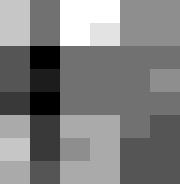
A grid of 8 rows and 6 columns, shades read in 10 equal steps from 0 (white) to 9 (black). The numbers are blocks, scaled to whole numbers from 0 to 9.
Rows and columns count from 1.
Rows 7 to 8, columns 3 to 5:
4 3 6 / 3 3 6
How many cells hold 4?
6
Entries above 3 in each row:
3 3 6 6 6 3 4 3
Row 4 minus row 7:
4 1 1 2 -1 -2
